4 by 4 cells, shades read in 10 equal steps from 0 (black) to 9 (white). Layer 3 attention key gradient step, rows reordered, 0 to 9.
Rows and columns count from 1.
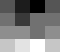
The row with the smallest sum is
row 1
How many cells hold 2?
1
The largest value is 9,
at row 4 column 3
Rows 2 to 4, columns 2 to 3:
2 4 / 5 4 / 8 9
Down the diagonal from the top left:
3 2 4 7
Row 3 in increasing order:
4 5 5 5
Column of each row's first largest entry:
1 1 1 3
